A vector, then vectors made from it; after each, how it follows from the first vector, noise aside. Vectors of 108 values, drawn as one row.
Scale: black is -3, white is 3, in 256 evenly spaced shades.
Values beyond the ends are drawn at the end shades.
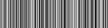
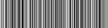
wrapped around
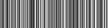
negated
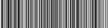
wrapped around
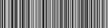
reversed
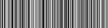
reversed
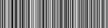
reversed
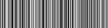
reversed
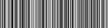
reversed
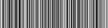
wrapped around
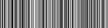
reversed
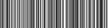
negated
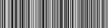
reversed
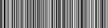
wrapped around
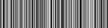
wrapped around
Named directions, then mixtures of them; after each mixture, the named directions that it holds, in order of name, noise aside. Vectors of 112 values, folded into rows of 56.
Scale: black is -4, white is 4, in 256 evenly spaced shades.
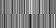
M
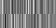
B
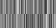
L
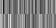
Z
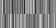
B, M, Z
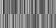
B, Z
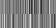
B, M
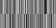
L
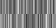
L, Z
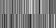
M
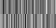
B, L, Z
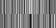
M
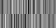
B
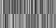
B, Z
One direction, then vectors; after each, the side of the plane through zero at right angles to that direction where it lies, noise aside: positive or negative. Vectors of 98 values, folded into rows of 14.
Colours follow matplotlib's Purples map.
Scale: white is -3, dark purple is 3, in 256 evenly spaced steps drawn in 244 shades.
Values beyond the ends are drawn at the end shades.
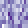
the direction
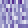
positive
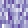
positive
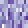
positive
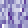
positive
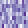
negative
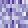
positive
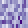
positive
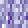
positive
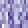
positive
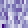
negative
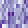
positive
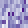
positive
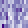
negative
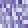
positive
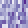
positive
